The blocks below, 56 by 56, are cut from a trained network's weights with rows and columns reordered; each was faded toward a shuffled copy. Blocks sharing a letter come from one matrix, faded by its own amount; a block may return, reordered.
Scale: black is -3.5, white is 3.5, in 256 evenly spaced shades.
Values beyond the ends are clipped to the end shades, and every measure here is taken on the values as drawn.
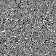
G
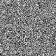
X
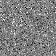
G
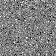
G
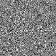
X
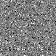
G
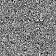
X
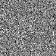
X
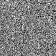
X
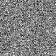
X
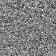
X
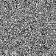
X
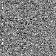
X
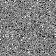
G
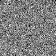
X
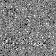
G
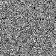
X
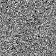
X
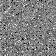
G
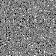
G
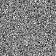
X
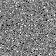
G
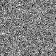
X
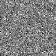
X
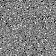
G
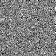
X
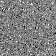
G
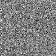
X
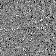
G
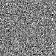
X
